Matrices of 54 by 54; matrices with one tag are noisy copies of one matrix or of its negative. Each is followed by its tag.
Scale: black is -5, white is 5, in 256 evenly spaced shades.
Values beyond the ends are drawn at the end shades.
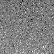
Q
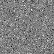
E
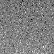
Q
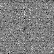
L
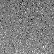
Q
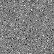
E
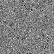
E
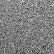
Q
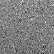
Q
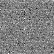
L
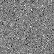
E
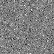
E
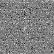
L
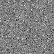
E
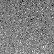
Q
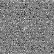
L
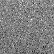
Q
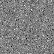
E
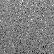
Q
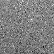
Q
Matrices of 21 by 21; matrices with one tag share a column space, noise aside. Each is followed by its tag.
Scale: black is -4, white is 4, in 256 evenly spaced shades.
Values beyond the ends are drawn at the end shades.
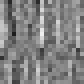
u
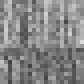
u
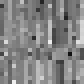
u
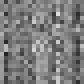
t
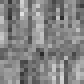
u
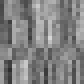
u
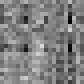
t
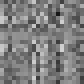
t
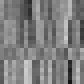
u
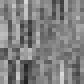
u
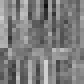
u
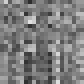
t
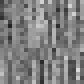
u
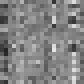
t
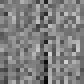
t
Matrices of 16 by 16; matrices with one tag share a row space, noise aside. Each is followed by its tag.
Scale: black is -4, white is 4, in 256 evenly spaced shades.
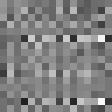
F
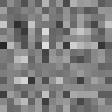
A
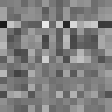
A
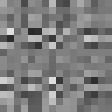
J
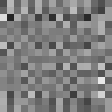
F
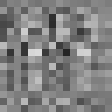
J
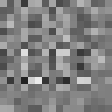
J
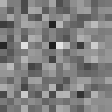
J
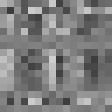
J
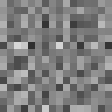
A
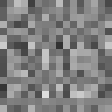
A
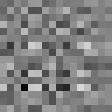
J
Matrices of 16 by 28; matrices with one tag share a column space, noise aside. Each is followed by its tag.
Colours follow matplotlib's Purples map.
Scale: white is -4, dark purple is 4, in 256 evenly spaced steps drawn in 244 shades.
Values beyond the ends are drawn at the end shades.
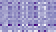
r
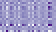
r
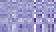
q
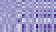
q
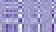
q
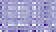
r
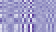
q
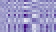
q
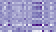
r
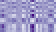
q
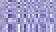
q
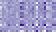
r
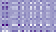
r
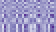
q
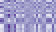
q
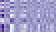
q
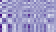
q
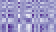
q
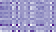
r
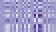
q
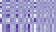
q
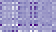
r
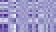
q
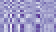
q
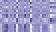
q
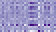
r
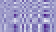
q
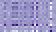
r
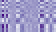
q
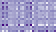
r
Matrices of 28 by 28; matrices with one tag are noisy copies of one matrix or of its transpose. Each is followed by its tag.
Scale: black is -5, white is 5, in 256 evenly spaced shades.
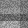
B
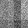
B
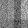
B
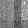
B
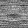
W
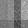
B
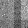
B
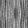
W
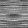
W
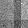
B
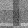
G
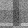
G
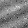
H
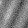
H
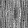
W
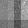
B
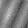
H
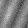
H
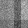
B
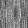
W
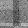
G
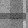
G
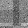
G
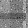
G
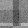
G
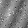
H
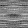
W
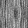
W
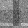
G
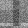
G
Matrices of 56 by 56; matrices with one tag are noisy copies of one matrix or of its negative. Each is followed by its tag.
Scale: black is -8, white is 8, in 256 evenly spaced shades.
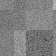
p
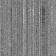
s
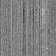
s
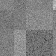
p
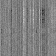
s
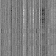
s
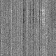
s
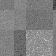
p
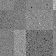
p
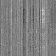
s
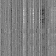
s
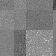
p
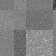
p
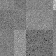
p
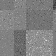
p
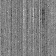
s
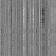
s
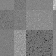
p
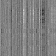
s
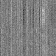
s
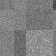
p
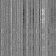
s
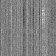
s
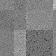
p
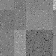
p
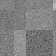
p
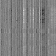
s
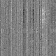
s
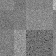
p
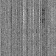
s
